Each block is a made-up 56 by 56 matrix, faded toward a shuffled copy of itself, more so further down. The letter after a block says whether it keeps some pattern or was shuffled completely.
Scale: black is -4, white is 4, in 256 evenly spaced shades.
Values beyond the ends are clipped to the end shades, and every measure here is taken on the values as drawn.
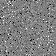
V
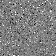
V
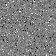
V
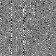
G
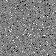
V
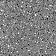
V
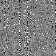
G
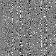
G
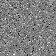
V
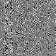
G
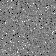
V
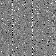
G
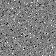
V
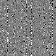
G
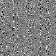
G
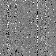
G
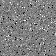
V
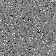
V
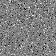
V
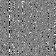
G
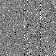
G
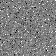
V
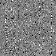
G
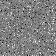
V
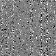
G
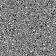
V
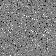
V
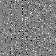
G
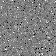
V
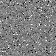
V
